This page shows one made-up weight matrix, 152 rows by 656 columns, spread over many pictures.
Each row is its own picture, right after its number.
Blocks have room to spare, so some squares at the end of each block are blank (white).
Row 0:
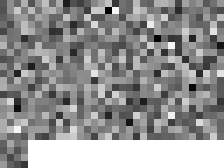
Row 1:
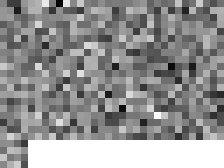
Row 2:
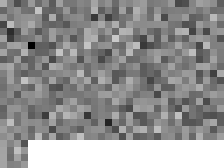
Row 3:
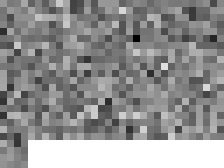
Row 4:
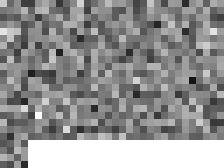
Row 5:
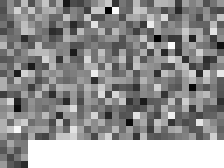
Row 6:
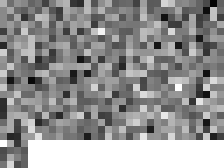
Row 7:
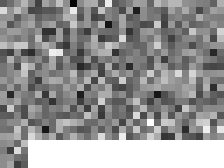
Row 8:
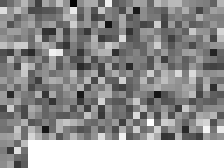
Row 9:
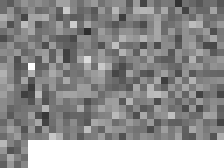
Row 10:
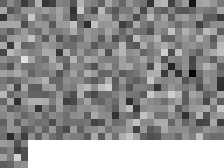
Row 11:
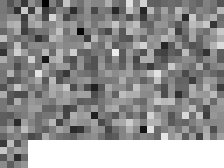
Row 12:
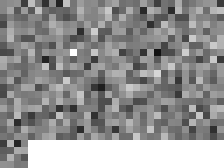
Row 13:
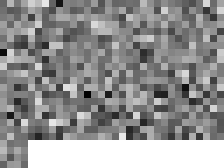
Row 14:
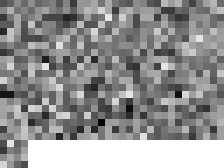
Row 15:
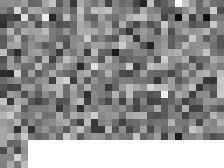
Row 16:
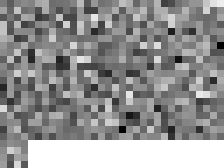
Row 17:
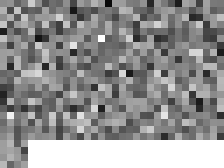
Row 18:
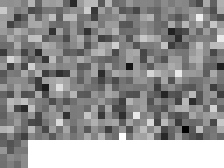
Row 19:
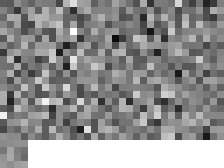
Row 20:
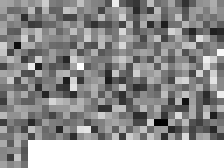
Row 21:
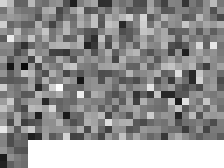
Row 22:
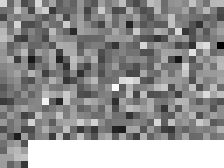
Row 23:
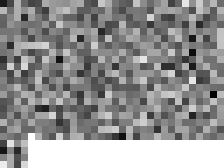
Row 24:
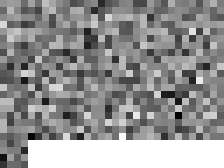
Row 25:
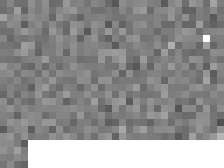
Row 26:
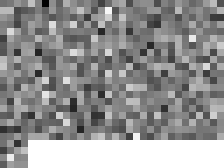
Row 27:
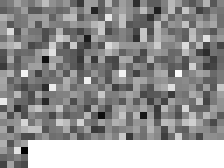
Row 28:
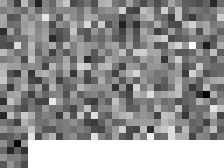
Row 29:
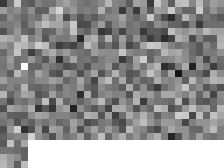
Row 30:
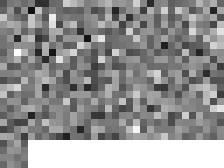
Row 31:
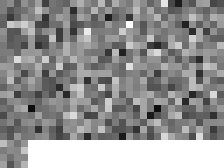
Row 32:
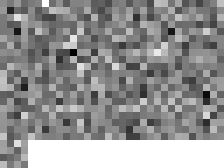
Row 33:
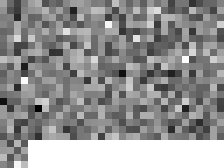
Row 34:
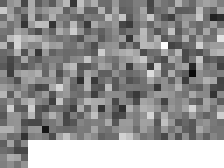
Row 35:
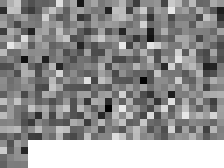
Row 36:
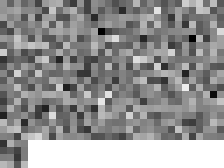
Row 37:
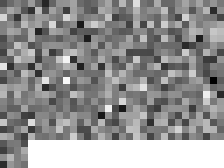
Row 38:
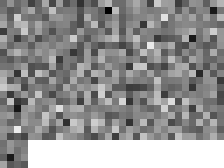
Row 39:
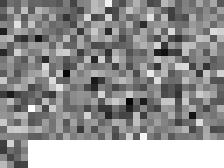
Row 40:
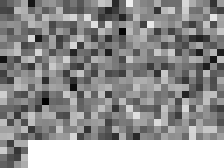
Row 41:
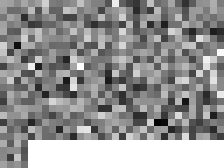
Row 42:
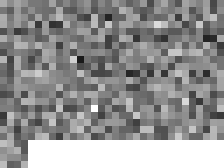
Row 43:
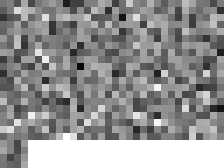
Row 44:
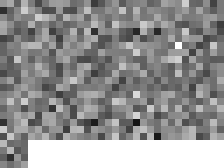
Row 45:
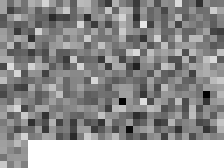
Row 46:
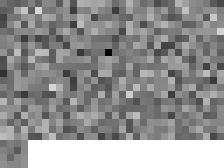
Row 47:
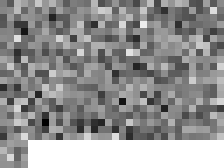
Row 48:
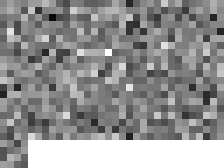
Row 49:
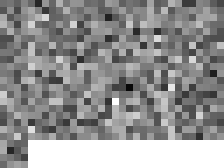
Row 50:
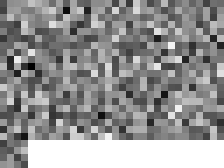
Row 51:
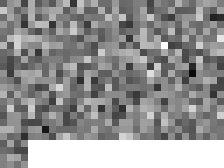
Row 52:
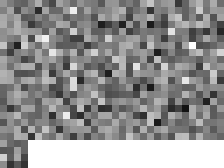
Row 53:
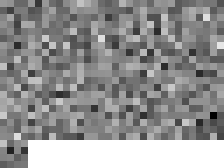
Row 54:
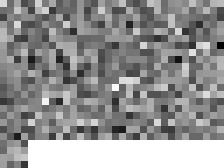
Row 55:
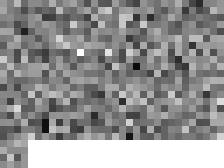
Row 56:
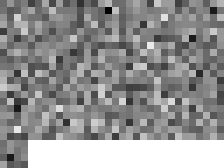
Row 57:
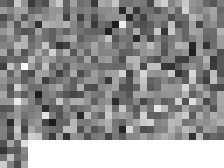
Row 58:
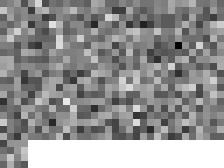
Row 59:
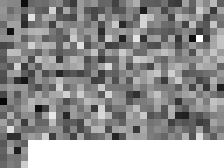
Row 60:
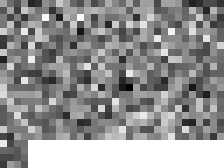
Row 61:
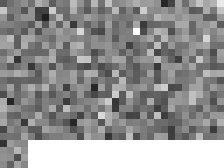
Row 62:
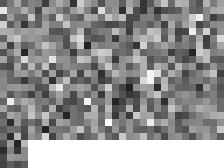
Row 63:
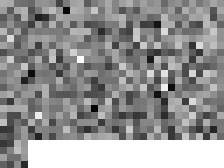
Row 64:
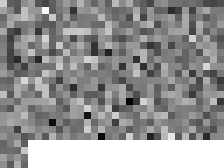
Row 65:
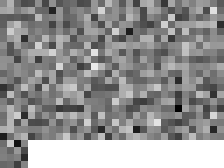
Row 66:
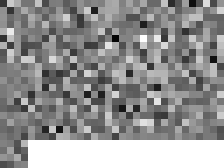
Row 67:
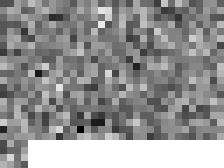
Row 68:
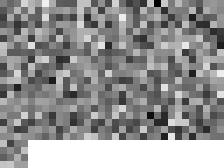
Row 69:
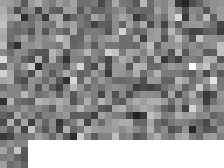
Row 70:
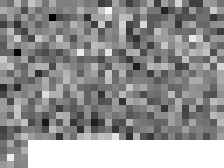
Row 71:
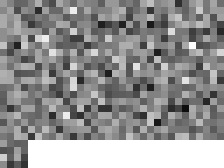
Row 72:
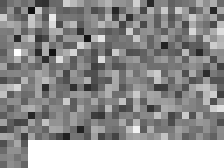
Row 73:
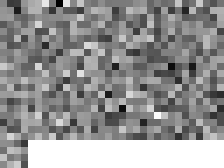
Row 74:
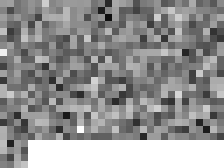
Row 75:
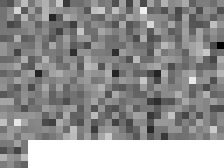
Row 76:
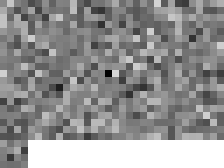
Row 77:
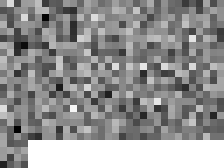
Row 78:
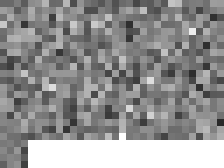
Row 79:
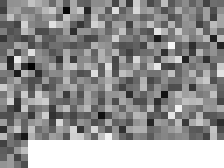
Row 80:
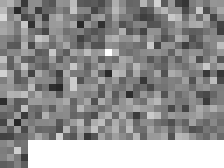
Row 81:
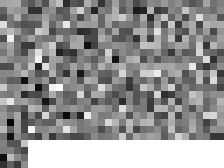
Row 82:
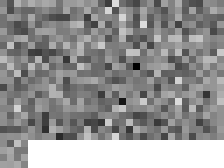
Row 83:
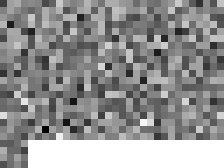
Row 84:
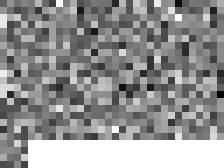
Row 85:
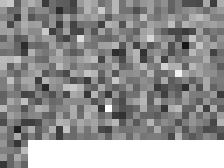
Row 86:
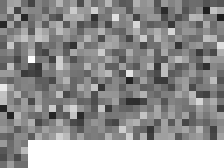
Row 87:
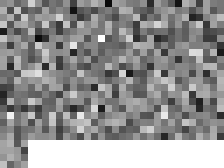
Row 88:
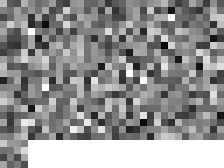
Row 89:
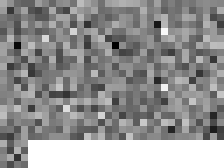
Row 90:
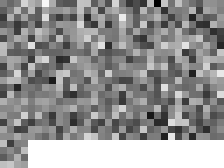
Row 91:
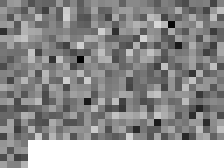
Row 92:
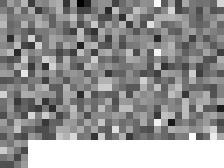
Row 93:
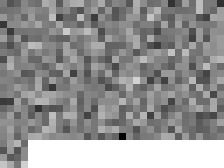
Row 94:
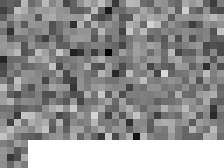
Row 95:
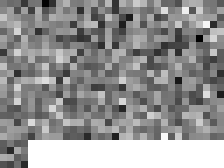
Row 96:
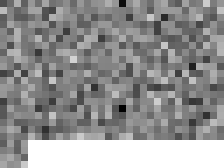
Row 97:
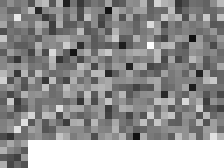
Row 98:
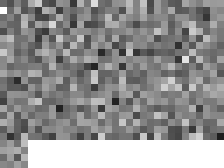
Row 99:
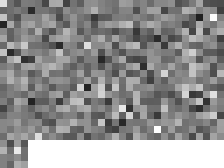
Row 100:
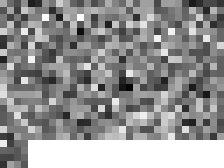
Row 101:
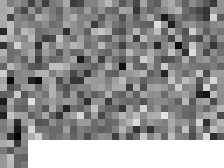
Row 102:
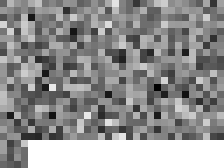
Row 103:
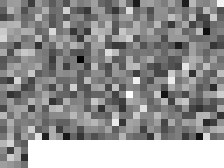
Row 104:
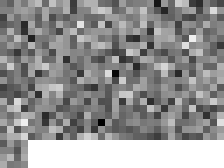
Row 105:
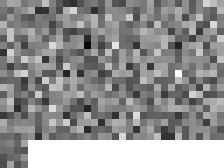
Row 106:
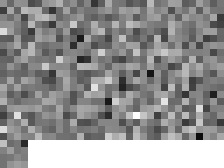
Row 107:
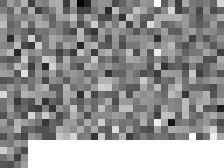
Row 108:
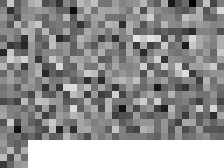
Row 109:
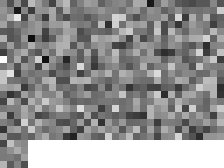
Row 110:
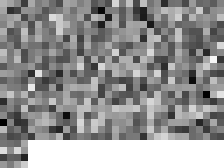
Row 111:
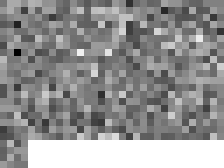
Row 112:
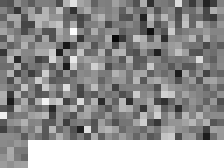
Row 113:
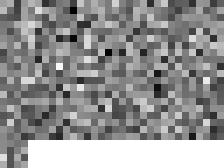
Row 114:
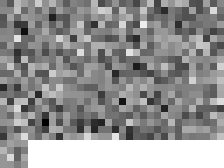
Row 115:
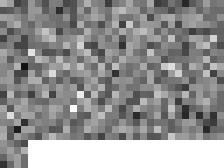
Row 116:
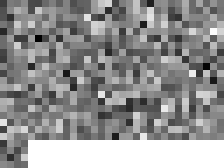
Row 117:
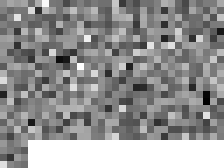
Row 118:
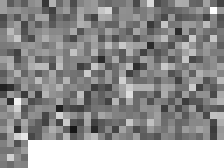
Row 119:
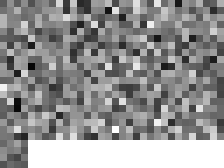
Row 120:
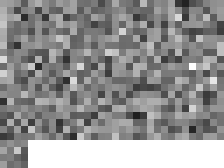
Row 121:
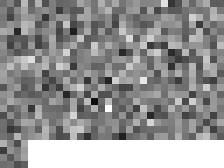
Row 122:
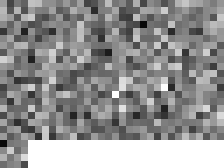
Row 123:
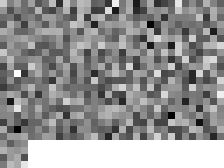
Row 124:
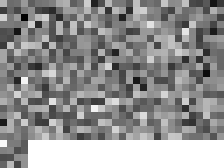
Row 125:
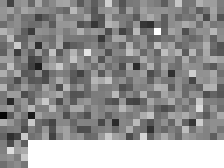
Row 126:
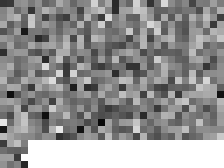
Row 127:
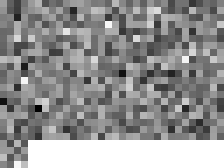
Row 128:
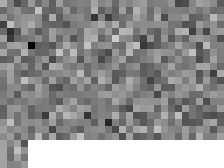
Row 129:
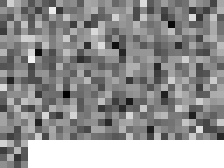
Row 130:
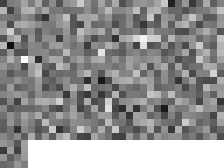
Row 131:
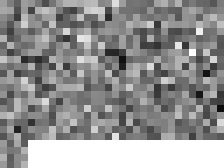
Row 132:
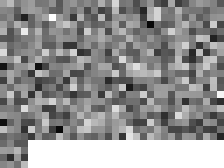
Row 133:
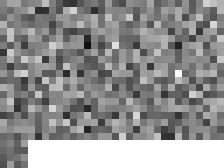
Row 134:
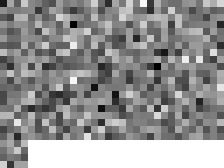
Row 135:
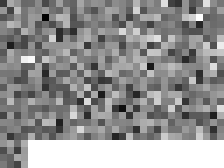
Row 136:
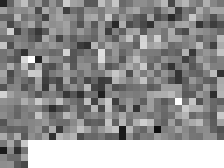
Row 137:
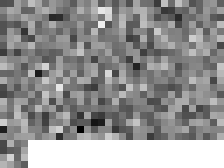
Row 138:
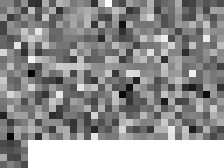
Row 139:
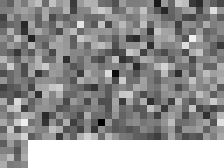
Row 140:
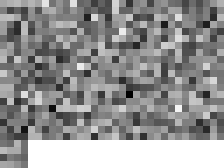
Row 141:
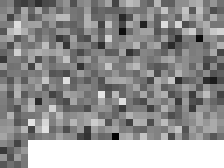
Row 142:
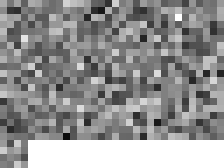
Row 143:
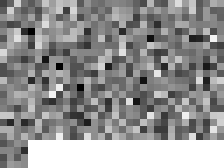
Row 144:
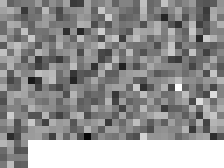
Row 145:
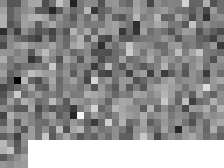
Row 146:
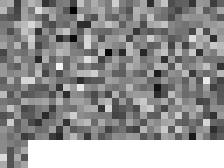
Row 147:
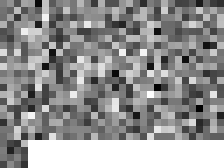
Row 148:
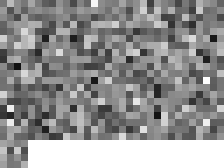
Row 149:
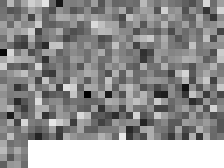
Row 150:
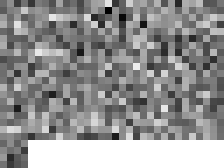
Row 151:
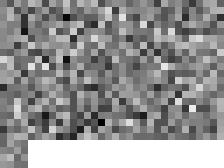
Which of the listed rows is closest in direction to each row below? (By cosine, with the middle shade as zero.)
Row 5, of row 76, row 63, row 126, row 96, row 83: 126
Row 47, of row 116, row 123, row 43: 123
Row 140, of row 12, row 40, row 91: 91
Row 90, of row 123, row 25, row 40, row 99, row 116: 123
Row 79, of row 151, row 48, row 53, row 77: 48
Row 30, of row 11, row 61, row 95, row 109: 11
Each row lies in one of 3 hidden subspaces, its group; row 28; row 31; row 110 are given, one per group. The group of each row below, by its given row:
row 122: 28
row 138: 28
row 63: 28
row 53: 28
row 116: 110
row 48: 110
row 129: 28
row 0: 110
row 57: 31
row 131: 31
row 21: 31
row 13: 31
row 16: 28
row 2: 31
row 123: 110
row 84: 110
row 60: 28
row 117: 110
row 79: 110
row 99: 31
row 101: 28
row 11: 110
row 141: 110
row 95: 110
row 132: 110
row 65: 110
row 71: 110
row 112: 31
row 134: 28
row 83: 31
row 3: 28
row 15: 110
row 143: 31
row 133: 31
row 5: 110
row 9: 28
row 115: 31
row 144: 28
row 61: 28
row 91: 28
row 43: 110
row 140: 110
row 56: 110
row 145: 28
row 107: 110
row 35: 31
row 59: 31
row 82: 110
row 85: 31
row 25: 31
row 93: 31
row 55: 110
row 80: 110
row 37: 110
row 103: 28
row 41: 110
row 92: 110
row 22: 28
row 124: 28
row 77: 31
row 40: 110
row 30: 110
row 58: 28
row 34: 31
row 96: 31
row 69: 110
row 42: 28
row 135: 31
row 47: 110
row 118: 110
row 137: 110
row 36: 31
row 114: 110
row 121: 31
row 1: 31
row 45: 110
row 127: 31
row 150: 110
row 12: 110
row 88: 31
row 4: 28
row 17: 28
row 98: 28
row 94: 110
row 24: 31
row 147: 28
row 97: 110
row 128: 31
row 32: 110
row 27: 31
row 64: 31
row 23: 31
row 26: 110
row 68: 110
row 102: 31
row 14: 110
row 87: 28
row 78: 31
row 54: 28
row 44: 28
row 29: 31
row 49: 28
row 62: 31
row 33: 31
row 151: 110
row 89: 28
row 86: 28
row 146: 31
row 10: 31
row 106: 28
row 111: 110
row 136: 31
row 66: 31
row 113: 31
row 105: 31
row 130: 31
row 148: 31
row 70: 110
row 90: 110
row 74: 110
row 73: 31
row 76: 110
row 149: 31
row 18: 31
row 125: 28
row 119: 110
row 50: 110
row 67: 110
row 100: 28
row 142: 110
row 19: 31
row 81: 31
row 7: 31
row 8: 31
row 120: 110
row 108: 31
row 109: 110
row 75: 110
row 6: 28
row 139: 110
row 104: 110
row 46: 110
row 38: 110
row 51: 31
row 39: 110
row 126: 110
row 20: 110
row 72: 110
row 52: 110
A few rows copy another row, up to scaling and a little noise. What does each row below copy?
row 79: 50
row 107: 92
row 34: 51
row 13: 149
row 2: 128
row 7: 8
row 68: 90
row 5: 0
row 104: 139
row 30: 72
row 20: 41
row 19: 112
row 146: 113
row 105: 133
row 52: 71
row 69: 120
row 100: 60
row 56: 38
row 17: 87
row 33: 127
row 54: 22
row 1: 73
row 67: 137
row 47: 114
